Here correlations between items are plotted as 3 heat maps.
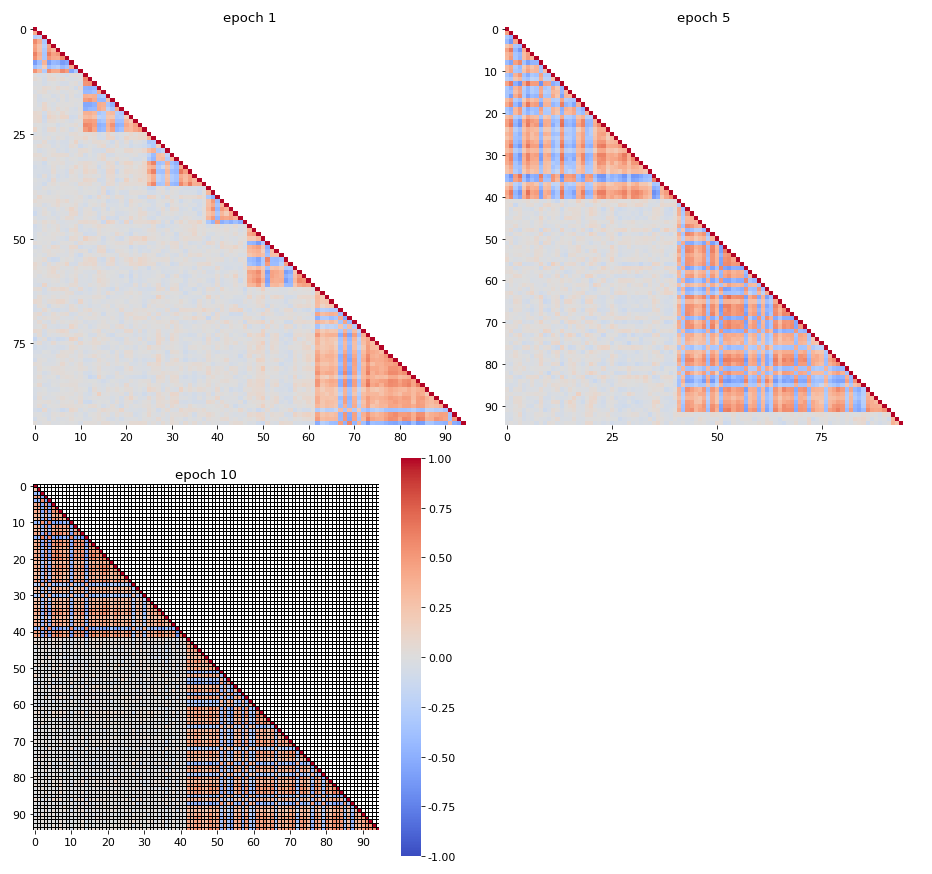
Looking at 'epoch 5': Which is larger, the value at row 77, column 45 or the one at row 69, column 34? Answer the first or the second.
the first
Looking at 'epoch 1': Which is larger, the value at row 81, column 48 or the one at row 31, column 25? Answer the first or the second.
the first
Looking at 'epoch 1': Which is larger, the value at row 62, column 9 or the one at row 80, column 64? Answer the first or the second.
the second
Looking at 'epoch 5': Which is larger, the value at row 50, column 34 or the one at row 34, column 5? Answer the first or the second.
the second
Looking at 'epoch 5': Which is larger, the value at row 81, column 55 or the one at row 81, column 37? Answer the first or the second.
the second
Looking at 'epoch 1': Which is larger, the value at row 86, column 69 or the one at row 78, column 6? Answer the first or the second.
the second
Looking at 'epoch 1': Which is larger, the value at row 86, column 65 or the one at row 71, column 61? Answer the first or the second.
the first
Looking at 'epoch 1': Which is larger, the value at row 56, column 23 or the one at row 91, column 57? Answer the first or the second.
the first
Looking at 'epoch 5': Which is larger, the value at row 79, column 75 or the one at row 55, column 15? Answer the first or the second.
the first
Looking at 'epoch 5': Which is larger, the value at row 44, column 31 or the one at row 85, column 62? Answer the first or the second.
the second
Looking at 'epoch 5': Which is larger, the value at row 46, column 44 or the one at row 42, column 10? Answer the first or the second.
the first
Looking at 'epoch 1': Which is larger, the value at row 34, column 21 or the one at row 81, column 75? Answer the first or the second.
the second
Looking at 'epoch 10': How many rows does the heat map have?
95
